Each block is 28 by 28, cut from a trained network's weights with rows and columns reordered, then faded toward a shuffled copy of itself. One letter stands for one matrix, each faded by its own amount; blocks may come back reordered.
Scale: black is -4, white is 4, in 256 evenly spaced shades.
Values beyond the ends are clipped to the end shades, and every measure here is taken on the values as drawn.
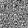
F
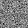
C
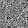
C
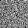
F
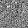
F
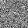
C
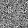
C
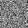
C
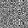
F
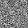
F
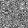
F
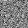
C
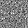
C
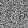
C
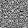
F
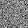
F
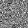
F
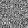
F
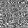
F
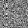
F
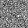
C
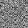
F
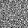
F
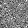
C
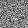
F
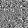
F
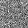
C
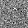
C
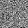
F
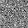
C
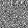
F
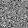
C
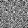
F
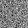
C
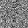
F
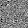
F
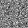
F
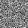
F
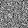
C
